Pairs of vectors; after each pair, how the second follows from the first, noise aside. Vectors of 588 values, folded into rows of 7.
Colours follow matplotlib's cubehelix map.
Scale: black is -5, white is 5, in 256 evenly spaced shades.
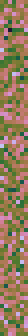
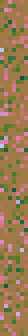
partly zeroed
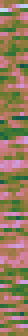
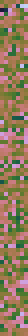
sign-scrambled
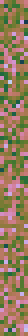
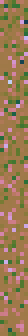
partly zeroed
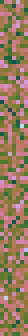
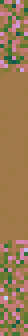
partly zeroed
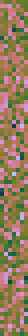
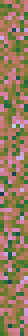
sign-scrambled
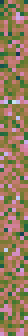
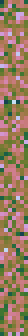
sign-scrambled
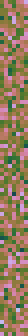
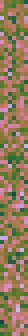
sign-scrambled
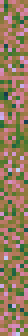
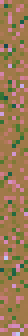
partly zeroed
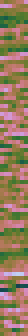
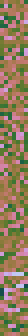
sign-scrambled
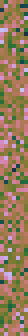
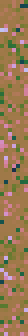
partly zeroed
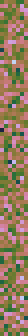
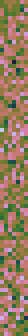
sign-scrambled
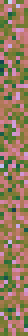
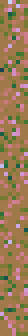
partly zeroed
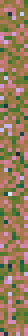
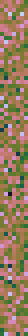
sign-scrambled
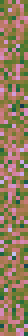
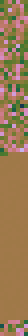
partly zeroed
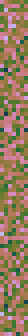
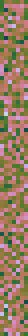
sign-scrambled
